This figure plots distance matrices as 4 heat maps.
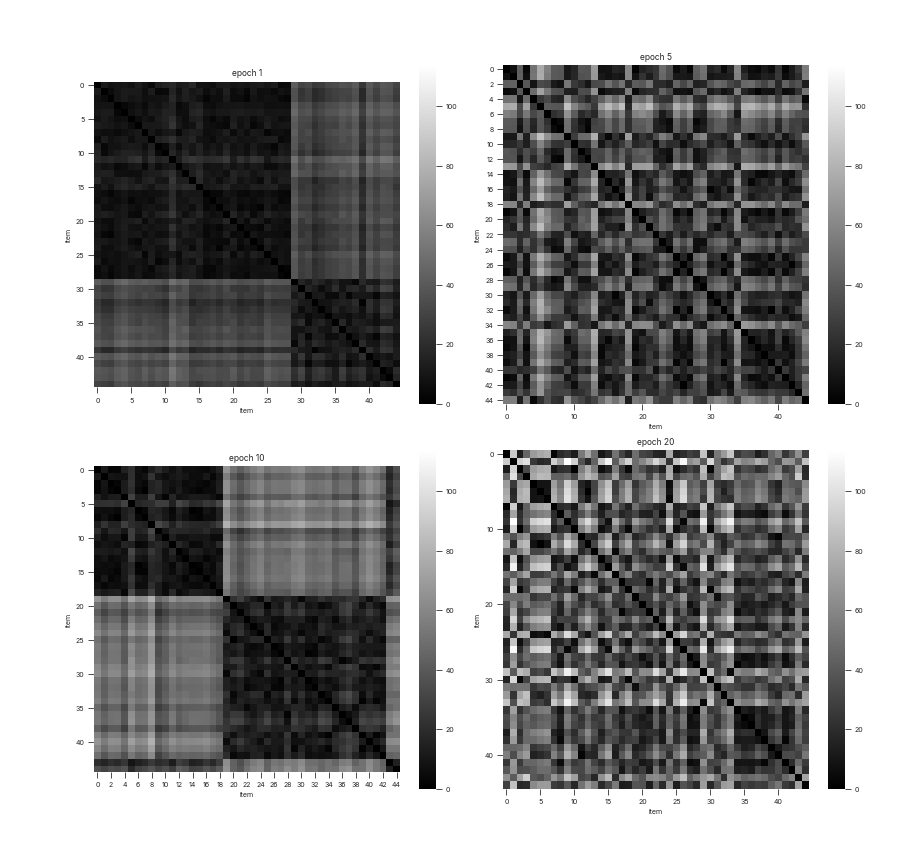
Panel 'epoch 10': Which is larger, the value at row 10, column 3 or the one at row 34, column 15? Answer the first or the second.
the second
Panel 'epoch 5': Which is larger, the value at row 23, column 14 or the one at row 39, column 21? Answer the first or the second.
the first
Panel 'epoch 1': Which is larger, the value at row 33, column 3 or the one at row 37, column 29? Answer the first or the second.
the first
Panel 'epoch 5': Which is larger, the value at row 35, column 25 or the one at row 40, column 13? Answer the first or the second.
the second
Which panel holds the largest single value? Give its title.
epoch 20
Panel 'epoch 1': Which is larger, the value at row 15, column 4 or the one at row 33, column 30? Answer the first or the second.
the first
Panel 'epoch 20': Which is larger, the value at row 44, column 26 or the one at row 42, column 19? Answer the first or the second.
the first
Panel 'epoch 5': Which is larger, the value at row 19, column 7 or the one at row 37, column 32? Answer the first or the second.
the first
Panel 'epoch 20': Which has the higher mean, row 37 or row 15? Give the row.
15
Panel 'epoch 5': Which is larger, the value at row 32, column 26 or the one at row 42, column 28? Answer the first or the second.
the second
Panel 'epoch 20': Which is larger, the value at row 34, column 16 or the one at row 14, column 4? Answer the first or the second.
the second
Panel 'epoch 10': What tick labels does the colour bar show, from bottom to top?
0, 20, 40, 60, 80, 100
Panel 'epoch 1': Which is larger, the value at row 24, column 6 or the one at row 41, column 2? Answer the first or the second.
the second
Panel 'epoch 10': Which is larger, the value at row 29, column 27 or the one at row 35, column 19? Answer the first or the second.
the second
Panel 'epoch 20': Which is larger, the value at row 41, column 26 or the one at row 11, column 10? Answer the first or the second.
the second
